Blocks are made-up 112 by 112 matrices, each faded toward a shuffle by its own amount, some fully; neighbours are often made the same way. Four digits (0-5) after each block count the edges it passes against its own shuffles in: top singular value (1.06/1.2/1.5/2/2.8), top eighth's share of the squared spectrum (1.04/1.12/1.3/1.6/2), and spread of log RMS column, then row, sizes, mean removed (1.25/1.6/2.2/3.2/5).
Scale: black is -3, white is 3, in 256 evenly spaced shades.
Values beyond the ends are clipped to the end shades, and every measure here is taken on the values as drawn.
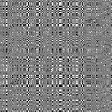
5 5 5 4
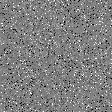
2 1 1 0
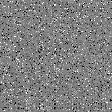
3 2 1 0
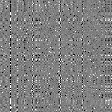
5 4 3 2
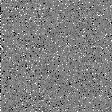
4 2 2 1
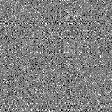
4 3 2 2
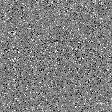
3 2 0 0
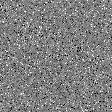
1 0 0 0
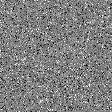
3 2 1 1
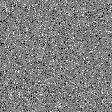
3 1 0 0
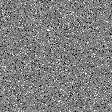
2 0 0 0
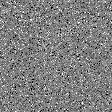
1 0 0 0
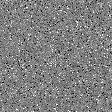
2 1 0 0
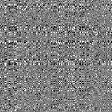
5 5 3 4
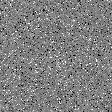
0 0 0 0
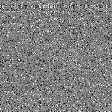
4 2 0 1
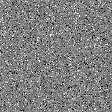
2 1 0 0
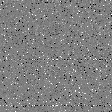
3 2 0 1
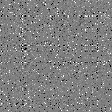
4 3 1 2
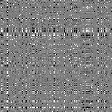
5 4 3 3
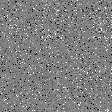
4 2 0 1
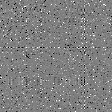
4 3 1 1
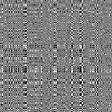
5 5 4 4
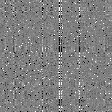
5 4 2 1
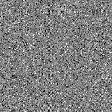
4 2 1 1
